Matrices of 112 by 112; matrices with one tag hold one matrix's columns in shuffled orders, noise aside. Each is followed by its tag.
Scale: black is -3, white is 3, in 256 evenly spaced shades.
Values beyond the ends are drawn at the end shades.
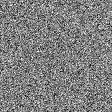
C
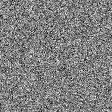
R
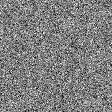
C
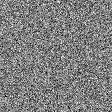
C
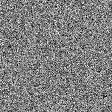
C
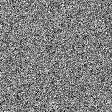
C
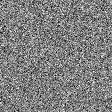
R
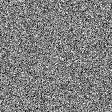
C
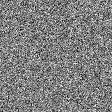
R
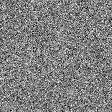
R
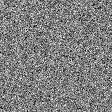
R
